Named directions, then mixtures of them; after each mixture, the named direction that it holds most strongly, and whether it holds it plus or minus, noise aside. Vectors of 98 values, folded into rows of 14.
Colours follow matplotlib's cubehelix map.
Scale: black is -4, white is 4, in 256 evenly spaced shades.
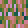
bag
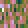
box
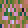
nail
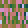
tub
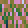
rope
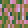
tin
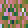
nail, minus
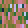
tub, minus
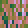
rope, plus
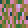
tin, plus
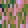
box, minus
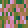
tin, plus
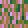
tin, minus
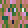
nail, minus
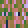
bag, minus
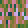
bag, minus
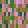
rope, plus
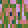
tin, plus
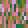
bag, minus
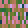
tub, minus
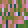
bag, minus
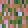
rope, minus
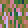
rope, minus
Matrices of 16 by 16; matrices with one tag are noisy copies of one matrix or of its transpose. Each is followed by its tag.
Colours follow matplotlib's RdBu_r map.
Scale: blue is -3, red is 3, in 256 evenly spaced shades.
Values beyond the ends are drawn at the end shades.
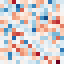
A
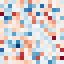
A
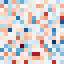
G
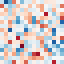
G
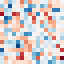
A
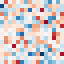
G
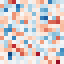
A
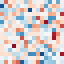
G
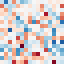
G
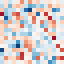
A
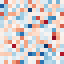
G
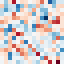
A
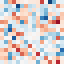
A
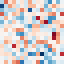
G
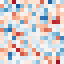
A
